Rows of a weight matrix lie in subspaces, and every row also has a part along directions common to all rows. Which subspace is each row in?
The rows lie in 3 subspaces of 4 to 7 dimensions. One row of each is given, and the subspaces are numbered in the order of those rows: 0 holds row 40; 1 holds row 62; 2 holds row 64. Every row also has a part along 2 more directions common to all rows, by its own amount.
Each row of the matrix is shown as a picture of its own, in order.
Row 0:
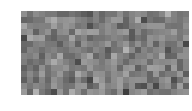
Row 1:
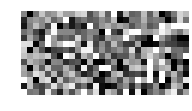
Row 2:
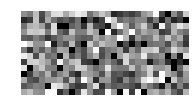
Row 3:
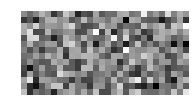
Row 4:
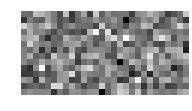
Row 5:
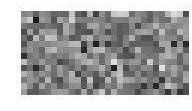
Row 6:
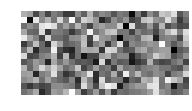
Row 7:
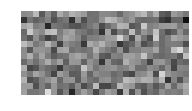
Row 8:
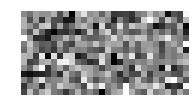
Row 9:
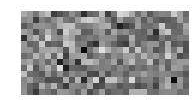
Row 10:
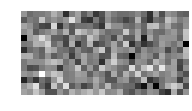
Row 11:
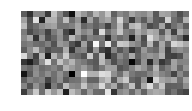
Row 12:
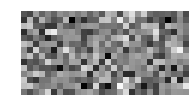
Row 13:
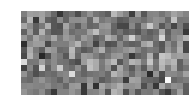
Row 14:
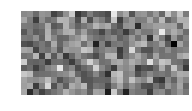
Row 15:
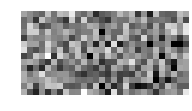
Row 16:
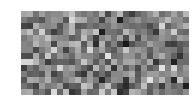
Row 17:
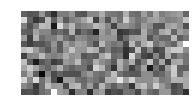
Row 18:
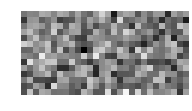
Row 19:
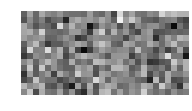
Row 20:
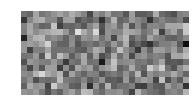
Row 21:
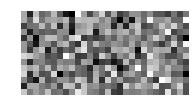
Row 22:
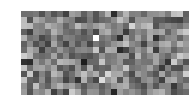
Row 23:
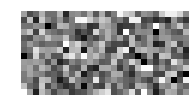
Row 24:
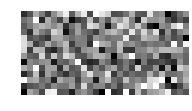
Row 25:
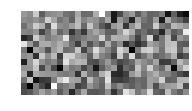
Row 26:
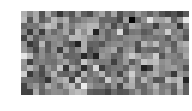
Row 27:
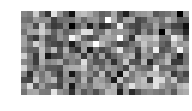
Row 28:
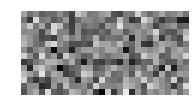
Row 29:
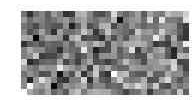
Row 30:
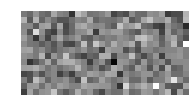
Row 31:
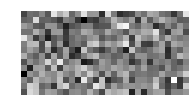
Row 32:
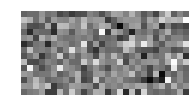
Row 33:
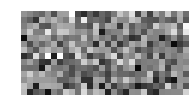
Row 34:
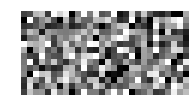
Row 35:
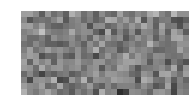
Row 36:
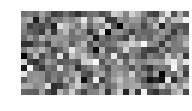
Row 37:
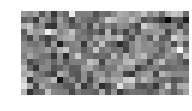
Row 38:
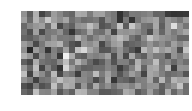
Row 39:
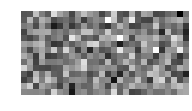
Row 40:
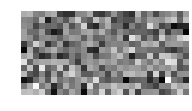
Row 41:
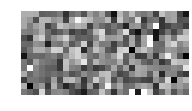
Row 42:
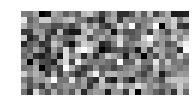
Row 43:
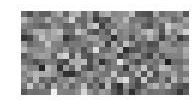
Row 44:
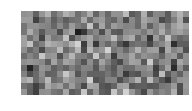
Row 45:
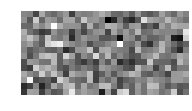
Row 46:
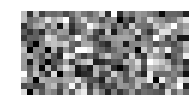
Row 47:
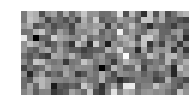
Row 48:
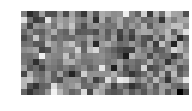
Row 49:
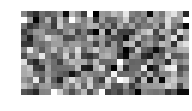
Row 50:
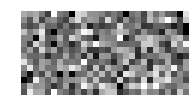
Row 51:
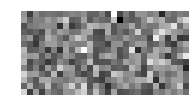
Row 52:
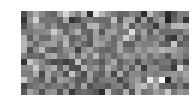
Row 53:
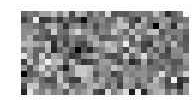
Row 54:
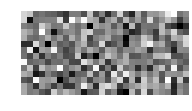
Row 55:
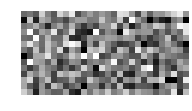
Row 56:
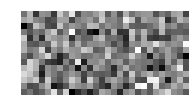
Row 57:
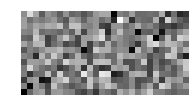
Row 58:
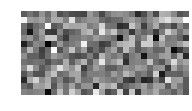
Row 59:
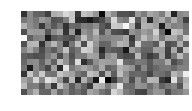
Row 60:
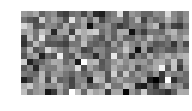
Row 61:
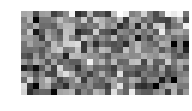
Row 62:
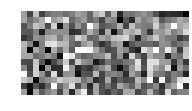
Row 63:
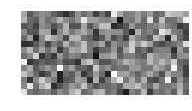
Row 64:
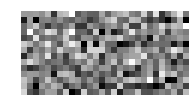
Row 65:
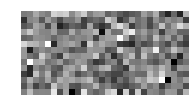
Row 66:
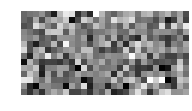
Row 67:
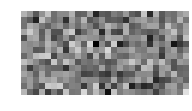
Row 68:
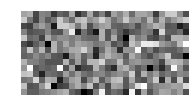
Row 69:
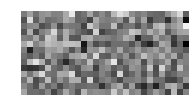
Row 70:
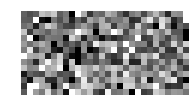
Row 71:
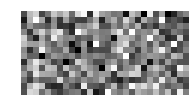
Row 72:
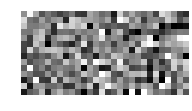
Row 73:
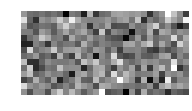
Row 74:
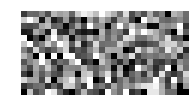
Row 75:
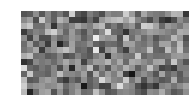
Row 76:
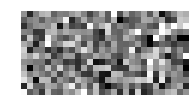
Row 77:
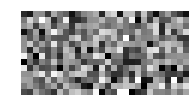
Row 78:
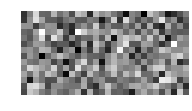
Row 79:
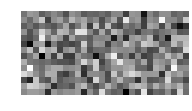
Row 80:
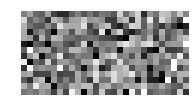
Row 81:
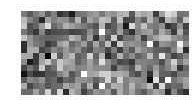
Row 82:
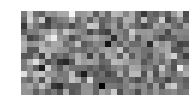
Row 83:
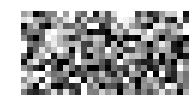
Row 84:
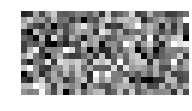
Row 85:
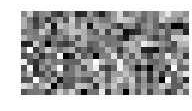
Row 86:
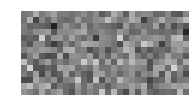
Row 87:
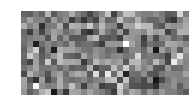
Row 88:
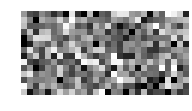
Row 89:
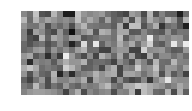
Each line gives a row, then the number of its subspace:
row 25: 1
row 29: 1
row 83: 0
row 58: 2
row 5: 0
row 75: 2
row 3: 0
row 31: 1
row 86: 2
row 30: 0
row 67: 0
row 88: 0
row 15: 0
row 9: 1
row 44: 0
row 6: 2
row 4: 0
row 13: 0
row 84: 2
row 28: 2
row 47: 0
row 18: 1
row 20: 0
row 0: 0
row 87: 2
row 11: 0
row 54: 2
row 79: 0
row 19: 1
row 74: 0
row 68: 0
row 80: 2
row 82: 0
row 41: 1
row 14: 1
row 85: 1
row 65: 2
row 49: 0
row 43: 0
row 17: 0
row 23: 1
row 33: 0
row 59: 1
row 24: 0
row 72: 1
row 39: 2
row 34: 2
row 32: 2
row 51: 1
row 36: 2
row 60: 0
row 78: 0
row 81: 0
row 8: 0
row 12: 2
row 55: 1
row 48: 0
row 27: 2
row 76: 1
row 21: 1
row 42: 1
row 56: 0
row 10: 0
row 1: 1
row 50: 2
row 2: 2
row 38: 1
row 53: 1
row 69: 0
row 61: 0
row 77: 2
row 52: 0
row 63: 1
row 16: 2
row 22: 2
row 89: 1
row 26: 1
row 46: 1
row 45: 2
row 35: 2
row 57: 1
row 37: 2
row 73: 0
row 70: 1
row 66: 0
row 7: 2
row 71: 0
